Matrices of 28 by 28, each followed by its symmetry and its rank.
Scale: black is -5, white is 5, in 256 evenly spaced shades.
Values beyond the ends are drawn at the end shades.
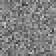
antisymmetric, full rank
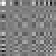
symmetric, rank two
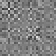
symmetric, rank three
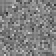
antisymmetric, full rank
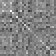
symmetric, rank five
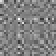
symmetric, rank three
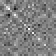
symmetric, rank five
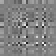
symmetric, rank two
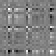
symmetric, rank two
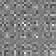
symmetric, rank three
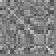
symmetric, rank three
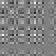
symmetric, rank two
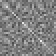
symmetric, rank five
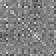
symmetric, rank five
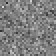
antisymmetric, full rank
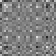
symmetric, rank two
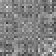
symmetric, rank three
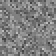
antisymmetric, full rank
